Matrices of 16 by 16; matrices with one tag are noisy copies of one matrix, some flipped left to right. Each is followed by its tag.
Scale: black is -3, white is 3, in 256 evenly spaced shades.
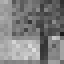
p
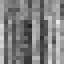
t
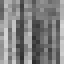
t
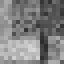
p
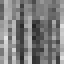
t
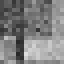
p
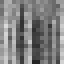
t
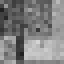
p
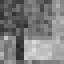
p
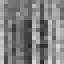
t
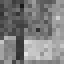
p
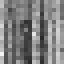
t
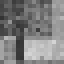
p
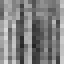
t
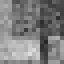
p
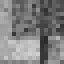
p
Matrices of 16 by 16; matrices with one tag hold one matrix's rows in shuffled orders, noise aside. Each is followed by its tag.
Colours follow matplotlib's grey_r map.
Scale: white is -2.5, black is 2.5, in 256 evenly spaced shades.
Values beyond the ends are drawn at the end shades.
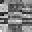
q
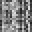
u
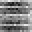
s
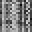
u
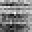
s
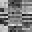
q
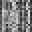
u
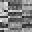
q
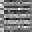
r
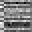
r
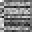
r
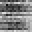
s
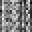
u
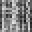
u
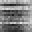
s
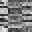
q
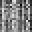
u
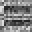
r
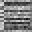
r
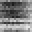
s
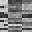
q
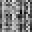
u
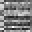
r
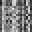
u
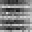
s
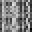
u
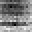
s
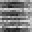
s
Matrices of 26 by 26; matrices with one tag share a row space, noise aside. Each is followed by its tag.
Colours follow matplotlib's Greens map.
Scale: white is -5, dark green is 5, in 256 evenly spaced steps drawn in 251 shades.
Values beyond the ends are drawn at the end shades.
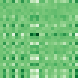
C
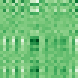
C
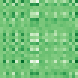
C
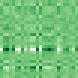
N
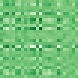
N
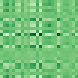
N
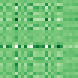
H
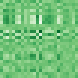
N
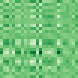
N
